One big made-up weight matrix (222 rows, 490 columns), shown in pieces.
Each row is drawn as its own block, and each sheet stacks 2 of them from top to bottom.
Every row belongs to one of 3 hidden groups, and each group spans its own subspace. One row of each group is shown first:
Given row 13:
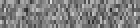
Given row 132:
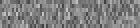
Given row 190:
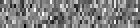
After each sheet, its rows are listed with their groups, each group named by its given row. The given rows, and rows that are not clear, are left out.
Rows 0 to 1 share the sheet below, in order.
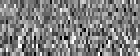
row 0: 13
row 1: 13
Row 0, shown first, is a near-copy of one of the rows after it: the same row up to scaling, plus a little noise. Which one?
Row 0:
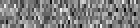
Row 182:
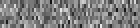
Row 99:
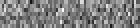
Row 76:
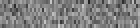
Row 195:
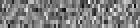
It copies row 182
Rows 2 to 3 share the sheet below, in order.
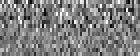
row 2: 13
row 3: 13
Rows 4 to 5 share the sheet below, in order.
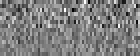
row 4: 13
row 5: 132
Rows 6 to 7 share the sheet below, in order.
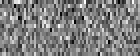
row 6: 13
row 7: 13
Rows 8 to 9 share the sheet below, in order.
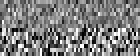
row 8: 132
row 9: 13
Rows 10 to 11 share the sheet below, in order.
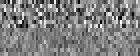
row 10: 132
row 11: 13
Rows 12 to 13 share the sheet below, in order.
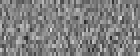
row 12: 132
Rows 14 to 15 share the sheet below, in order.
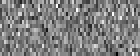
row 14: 132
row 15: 190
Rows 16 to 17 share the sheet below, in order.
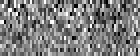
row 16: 132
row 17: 13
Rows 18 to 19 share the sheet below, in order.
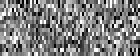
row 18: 132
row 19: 13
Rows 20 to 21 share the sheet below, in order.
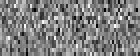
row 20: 190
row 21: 132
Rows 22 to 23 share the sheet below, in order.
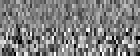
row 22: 132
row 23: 132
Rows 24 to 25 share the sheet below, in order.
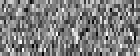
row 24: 13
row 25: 132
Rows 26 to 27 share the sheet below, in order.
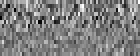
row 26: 132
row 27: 190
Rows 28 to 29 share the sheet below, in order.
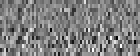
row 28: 13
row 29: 13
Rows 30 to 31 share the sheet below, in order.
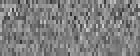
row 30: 132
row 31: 132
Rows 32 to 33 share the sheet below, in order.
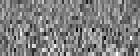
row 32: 132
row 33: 190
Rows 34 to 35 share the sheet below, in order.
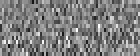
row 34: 190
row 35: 132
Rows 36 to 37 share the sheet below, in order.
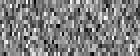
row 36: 190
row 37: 190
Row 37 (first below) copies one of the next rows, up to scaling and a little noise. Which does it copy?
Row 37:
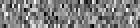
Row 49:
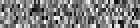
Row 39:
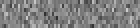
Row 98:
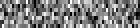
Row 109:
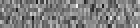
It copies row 39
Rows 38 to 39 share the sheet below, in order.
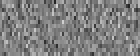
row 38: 132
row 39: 190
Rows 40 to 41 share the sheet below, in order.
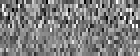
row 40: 190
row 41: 13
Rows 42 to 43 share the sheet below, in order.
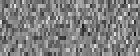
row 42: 190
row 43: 13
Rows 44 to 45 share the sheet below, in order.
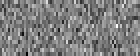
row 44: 190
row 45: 132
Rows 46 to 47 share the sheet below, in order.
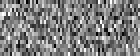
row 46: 132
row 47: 132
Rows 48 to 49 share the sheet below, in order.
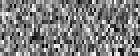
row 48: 190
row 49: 190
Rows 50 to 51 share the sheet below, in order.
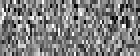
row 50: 132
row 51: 132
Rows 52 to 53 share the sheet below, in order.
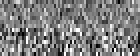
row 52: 13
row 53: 190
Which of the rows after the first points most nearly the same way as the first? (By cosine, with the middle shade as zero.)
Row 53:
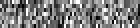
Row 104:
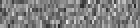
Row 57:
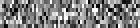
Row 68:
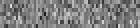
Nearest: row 104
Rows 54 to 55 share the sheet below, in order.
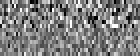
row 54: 190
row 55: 190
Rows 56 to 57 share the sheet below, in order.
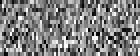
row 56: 13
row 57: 13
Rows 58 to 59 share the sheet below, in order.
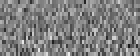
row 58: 13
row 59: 132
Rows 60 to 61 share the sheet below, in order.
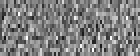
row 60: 132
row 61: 13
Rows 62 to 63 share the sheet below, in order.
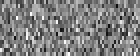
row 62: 190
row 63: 132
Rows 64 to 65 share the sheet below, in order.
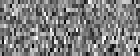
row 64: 13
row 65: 190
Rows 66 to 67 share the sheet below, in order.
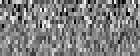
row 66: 13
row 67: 132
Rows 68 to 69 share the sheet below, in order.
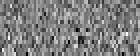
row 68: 13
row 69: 132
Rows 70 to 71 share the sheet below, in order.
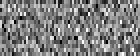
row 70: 132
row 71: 132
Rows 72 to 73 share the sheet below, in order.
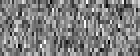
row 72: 132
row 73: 13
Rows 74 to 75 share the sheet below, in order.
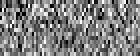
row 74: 190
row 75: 13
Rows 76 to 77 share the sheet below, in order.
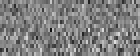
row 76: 13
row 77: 13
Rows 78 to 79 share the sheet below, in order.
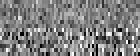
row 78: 13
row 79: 132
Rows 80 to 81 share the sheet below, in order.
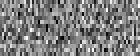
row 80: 132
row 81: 13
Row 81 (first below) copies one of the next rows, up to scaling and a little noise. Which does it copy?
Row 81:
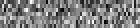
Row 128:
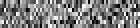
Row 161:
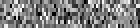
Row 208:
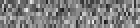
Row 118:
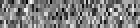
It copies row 208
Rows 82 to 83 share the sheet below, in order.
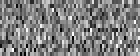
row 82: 190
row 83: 132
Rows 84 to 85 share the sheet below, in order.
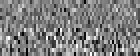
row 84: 13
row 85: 132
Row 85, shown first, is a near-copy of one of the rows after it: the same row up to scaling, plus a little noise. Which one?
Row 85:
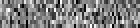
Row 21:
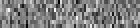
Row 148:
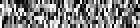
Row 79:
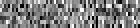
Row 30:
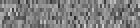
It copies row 21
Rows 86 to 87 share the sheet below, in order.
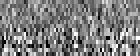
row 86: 190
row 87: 132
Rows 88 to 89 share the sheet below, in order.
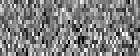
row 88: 13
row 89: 132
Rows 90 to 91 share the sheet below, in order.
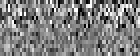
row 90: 132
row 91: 190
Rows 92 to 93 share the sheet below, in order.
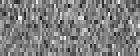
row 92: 13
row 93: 13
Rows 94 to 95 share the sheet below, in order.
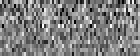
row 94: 13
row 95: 190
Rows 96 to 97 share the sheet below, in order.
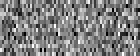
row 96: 132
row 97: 132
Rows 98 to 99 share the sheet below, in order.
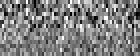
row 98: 190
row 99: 13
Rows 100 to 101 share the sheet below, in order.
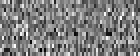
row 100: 132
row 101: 132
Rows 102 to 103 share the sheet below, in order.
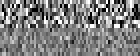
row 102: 190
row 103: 13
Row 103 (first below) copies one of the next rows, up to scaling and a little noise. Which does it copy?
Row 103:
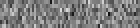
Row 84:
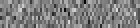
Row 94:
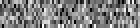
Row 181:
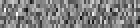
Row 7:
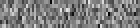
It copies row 7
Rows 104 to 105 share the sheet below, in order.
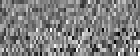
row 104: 13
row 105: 13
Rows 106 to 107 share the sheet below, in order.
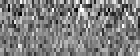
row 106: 132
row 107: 13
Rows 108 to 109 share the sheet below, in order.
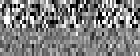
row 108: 190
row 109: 190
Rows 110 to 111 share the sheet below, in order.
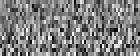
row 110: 190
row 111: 132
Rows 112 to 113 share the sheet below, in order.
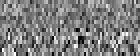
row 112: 13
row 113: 132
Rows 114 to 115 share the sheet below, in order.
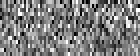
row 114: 132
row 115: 132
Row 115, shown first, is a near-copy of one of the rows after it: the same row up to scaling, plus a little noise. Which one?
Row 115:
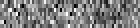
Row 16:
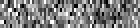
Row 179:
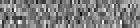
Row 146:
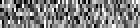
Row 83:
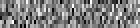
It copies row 16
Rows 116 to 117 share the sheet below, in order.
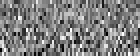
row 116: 13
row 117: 190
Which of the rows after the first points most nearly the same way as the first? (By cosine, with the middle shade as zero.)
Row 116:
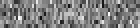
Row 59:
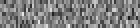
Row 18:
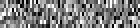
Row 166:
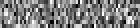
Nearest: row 59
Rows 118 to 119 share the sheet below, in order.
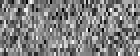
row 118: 13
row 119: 13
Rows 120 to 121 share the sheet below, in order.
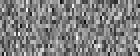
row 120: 132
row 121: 190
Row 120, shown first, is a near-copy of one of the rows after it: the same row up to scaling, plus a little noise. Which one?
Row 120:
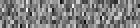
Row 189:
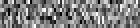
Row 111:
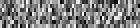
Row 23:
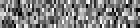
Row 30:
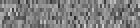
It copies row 111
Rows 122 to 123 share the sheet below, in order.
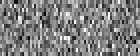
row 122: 13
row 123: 13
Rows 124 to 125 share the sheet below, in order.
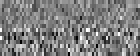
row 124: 190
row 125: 132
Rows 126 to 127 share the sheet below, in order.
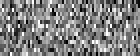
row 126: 132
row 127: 132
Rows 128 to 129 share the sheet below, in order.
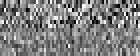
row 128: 13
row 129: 132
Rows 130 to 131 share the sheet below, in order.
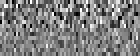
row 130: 190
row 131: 190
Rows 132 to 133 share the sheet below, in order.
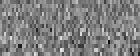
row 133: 13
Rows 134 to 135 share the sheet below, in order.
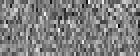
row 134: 13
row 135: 132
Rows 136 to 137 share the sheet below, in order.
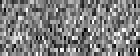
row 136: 13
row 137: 13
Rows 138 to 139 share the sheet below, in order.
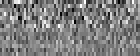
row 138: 13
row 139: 132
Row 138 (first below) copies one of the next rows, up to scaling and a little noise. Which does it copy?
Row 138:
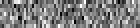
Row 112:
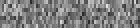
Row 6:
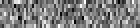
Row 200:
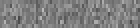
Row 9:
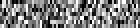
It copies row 6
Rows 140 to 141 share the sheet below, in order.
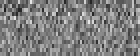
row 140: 13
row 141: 132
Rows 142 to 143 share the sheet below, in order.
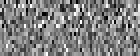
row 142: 190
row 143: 190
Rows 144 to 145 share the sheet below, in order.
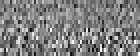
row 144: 132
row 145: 13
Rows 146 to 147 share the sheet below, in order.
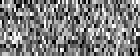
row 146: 132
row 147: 13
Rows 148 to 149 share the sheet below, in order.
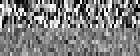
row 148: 132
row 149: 132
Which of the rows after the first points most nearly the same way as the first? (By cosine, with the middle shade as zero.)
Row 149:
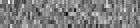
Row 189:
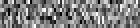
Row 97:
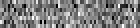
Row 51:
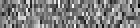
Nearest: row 189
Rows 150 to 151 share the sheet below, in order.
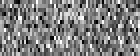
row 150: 13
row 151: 132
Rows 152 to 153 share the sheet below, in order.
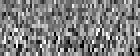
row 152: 132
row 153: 13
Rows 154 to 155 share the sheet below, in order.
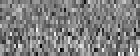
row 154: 13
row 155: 13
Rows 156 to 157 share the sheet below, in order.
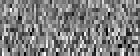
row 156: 13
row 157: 190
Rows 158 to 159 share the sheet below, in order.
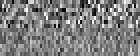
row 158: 13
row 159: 13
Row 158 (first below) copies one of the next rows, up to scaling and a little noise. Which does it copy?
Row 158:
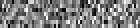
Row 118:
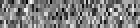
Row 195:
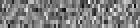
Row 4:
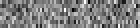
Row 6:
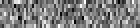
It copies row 195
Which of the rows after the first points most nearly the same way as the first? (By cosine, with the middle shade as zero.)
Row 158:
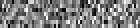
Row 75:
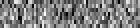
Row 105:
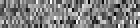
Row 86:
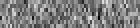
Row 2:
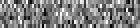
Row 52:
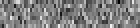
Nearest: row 75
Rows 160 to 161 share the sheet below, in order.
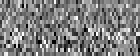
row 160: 132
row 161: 13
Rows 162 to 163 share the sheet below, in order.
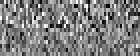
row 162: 190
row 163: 190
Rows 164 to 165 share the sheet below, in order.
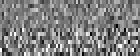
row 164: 190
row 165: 190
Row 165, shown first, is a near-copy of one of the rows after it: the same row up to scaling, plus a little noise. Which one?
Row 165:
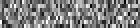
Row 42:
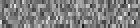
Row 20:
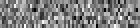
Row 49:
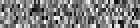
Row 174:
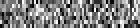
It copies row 42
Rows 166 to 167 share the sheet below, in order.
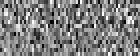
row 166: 190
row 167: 190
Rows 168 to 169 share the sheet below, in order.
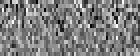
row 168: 190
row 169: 132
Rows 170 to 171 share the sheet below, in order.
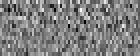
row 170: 132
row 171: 132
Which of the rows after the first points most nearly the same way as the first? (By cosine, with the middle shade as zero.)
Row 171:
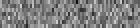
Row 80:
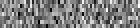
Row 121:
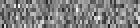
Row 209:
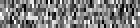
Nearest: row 209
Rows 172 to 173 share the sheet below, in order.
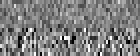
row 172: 13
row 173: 13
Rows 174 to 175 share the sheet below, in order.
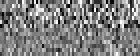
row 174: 190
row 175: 190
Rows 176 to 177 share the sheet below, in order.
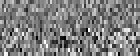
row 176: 13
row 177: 13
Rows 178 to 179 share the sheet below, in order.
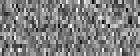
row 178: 190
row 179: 132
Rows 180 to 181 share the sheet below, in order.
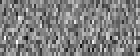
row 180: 13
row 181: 13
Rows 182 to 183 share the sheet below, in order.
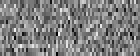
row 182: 13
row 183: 132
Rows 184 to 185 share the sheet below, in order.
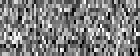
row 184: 13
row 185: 13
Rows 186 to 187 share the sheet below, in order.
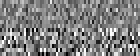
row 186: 13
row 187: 132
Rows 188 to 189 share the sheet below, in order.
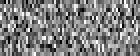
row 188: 132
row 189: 132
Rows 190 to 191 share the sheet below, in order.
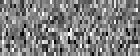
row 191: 190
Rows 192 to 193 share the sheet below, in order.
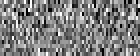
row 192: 132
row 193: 132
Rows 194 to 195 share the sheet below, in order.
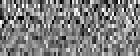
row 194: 132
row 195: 13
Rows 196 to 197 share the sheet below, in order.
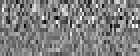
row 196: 190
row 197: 190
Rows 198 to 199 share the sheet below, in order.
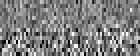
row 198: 190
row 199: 132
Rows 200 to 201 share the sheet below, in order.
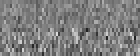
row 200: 13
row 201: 132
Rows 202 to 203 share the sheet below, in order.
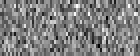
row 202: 190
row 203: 190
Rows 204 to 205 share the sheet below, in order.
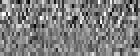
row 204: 132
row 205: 190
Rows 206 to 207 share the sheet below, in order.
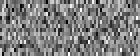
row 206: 190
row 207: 132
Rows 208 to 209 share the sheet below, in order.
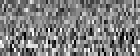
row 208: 13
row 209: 132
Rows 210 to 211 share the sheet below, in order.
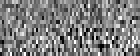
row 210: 190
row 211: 190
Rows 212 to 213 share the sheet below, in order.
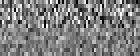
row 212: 132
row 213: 13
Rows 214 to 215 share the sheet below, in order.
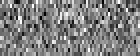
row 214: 13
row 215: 13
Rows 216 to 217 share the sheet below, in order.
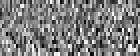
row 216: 132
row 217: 190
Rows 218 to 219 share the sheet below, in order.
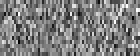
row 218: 132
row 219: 132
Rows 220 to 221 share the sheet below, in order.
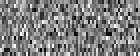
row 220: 190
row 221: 132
